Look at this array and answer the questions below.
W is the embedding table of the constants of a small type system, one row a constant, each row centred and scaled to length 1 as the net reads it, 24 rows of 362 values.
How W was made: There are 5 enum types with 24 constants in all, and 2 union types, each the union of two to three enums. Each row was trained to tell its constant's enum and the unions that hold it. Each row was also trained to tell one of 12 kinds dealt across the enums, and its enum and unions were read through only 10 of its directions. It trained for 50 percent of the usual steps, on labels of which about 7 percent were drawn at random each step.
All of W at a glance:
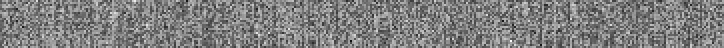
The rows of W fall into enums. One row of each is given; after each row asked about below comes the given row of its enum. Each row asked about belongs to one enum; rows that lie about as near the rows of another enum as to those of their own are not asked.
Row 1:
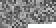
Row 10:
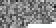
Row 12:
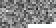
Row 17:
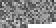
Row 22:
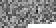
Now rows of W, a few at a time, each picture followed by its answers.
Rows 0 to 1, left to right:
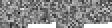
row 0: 22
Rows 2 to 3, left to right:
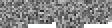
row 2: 12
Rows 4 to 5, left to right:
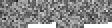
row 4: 10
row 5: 1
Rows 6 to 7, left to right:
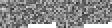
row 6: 12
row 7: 12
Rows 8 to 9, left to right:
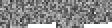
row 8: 12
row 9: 1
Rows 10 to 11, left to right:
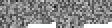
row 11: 12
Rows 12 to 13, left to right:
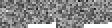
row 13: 1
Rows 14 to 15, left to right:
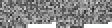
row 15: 22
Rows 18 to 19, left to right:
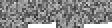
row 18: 10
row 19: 1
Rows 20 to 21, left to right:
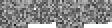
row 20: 10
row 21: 10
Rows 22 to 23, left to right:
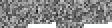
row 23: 10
